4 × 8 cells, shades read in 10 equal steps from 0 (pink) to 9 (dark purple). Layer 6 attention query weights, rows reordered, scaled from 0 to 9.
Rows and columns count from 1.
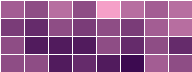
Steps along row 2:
up down up down up down down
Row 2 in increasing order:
3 4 5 5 6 6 6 7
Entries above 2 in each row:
7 8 8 8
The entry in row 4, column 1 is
5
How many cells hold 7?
4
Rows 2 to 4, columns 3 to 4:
5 6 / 8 8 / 8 7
